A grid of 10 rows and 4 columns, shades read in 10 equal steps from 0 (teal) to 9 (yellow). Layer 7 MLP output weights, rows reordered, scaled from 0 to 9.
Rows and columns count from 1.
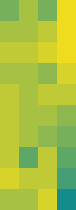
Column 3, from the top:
4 7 8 5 7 6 5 7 7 8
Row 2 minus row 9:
-2 -1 0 7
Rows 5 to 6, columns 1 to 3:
7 6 7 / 7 6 6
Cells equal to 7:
12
